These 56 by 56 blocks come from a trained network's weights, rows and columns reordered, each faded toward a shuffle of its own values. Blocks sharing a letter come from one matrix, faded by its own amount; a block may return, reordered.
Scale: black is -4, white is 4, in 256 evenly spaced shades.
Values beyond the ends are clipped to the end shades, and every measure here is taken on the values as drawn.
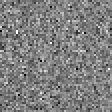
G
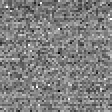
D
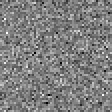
G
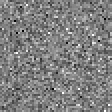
G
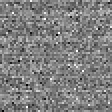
D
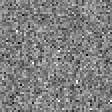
G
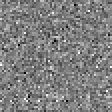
G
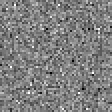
G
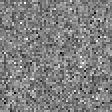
G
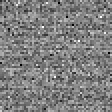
D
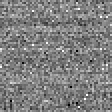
D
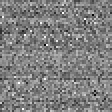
D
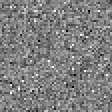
G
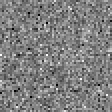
G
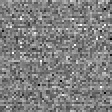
D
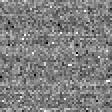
D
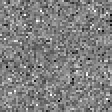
G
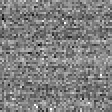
D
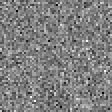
G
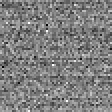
D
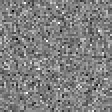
G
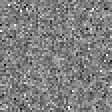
G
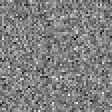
G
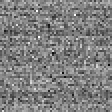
D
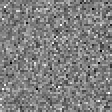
G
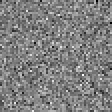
G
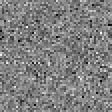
G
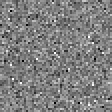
G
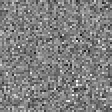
G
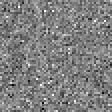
G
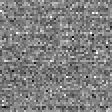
D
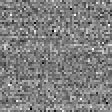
D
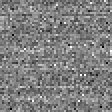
D
